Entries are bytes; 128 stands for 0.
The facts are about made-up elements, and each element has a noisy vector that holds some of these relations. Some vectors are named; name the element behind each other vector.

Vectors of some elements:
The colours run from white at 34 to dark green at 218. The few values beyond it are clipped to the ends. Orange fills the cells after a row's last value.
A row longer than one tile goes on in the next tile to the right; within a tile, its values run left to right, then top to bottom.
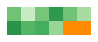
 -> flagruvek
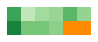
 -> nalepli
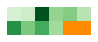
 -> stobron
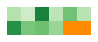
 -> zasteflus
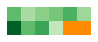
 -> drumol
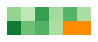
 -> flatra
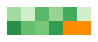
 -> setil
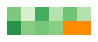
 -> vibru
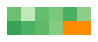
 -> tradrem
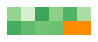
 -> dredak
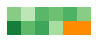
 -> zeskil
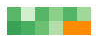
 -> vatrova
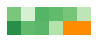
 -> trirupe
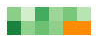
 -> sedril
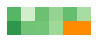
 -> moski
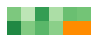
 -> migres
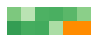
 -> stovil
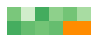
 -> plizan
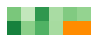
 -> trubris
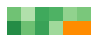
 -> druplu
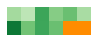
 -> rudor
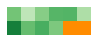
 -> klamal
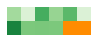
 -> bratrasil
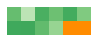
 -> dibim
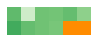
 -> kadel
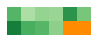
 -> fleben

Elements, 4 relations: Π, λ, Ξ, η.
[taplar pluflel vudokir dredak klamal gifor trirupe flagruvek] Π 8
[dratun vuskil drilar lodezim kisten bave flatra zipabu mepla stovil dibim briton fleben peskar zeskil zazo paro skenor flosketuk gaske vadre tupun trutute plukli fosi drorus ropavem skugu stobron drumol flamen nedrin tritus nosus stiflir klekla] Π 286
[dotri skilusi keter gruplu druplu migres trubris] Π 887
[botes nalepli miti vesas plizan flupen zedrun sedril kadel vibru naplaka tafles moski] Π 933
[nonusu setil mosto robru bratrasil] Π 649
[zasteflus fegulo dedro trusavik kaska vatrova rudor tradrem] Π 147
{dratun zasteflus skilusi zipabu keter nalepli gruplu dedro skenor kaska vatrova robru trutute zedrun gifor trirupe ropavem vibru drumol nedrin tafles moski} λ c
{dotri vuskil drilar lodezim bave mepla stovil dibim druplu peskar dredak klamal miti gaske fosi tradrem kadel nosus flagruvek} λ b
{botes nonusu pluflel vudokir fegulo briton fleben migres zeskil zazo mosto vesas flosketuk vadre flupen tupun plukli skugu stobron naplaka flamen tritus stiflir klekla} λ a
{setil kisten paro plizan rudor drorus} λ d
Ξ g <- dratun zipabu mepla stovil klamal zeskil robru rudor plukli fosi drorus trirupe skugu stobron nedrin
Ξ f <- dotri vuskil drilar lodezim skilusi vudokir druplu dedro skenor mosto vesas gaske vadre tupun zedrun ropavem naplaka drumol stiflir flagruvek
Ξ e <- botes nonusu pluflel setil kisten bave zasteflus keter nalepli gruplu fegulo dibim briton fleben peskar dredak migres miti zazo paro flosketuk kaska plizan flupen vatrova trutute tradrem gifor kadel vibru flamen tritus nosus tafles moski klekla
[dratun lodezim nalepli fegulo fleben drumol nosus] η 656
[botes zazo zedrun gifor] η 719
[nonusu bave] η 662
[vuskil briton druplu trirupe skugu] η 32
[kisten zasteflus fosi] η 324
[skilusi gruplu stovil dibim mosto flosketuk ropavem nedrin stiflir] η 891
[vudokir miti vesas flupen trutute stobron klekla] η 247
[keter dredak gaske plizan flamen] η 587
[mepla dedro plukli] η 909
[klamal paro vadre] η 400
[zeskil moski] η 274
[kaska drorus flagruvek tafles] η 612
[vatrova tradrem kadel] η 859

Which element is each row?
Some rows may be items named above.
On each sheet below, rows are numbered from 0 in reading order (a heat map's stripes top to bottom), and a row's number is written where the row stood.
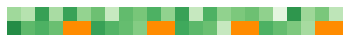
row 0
peskar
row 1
tradrem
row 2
gruplu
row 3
gifor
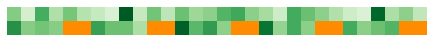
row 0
vibru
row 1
trutute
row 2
lodezim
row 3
naplaka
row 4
miti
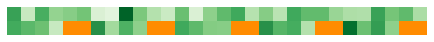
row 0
gruplu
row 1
vesas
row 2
nonusu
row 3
skugu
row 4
drilar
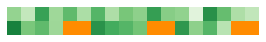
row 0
trusavik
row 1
paro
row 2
zedrun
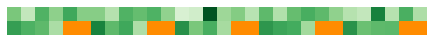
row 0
briton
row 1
zeskil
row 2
stobron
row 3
drorus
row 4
kisten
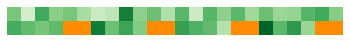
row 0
plizan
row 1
fosi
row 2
vatrova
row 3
lodezim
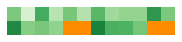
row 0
vibru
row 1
nosus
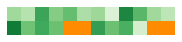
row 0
rudor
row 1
dedro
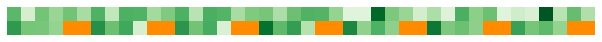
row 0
moski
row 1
skilusi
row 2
skilusi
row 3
vadre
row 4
vudokir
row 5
robru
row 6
klekla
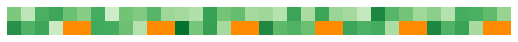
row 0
stiflir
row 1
kaska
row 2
tupun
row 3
peskar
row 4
mepla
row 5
vuskil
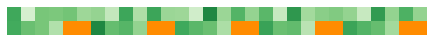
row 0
tafles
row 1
tritus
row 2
zazo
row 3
keter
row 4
flamen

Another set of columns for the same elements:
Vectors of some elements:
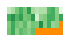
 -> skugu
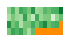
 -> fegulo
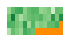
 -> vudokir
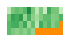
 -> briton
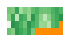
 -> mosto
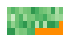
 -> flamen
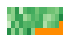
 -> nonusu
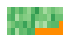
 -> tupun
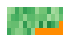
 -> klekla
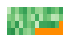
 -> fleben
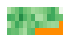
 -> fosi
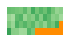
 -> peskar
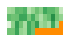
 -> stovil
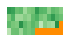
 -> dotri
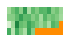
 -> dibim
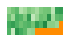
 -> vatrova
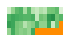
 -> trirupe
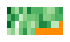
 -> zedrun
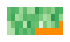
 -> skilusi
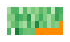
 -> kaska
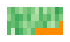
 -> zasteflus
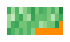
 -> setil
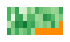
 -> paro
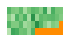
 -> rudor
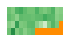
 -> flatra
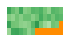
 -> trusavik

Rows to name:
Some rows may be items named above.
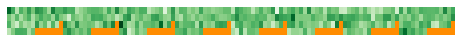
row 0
sedril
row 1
keter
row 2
gifor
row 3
pluflel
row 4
flagruvek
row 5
druplu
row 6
trirupe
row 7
bratrasil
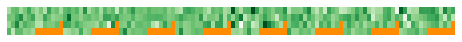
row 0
kisten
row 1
druplu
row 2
flatra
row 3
stobron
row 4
botes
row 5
briton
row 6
skugu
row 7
plizan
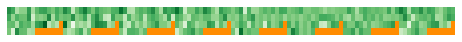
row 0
kadel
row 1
moski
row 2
vibru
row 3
naplaka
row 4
gruplu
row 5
taplar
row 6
migres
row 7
vesas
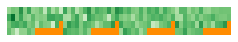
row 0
vuskil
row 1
setil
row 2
trubris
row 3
pluflel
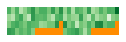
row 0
setil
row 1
fegulo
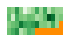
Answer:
klamal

